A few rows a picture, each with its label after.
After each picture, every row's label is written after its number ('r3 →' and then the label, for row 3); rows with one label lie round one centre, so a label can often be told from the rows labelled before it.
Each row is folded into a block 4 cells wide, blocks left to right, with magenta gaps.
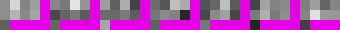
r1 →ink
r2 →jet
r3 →jet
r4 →jet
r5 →jet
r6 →ink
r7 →ink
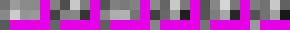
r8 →ink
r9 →jet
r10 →ink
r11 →jet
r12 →jet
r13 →jet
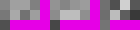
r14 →ink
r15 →ink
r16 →jet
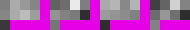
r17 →ink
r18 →jet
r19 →ink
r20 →jet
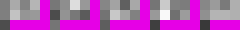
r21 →ink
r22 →jet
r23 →ink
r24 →ink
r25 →ink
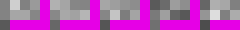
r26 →ink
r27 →ink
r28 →ink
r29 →jet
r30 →ink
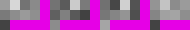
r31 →ink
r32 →jet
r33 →jet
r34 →ink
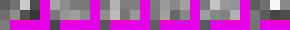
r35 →jet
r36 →ink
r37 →ink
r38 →ink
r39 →ink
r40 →jet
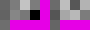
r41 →jet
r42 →ink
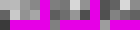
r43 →ink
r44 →jet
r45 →jet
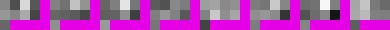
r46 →jet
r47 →jet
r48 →jet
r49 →jet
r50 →ink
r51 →jet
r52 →jet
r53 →ink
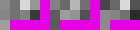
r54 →jet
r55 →jet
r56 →jet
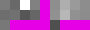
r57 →jet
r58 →ink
